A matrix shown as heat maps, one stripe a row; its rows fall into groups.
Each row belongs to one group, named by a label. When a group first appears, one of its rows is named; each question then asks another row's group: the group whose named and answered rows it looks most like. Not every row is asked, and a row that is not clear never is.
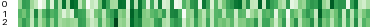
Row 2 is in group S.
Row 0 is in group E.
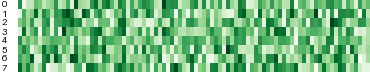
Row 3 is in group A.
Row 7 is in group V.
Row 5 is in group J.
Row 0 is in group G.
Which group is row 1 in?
A
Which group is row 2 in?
E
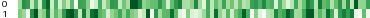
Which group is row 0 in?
S
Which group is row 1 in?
A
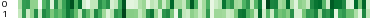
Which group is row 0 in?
E
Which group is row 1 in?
A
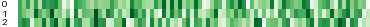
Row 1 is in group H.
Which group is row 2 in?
J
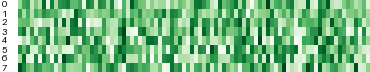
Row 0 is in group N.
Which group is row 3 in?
E
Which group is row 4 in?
A
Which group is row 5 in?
V
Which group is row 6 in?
A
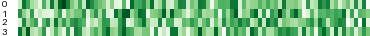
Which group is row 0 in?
N
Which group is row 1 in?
V
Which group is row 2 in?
E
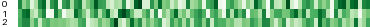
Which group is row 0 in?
J
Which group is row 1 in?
V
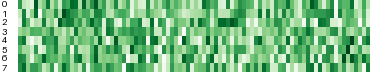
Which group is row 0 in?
A
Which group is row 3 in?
H
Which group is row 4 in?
J
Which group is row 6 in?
J
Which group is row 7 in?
H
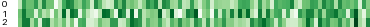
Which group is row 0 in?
A
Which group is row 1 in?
E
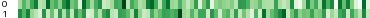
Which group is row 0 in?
A
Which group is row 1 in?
V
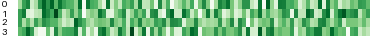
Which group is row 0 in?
N
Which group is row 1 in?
J
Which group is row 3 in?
E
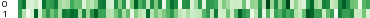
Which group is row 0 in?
J
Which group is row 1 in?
A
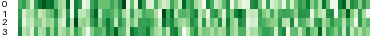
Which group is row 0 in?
J
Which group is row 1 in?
G
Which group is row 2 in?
G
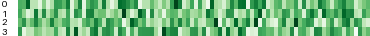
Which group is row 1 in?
J
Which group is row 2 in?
H
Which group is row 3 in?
G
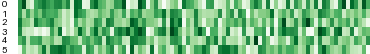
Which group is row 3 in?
V
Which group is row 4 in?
H
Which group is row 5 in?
N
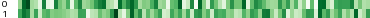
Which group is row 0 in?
V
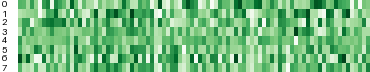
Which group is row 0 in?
E
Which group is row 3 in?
H
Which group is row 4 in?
G
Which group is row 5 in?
H
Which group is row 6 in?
V
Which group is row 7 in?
G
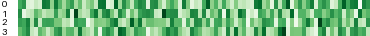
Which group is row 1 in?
G
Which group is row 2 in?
S
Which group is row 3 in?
V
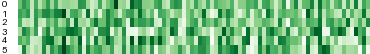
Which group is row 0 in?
S
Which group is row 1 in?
N
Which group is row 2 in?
G
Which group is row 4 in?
N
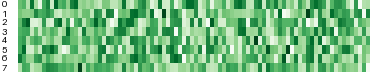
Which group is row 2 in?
V
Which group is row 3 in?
A
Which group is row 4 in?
H
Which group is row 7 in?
N
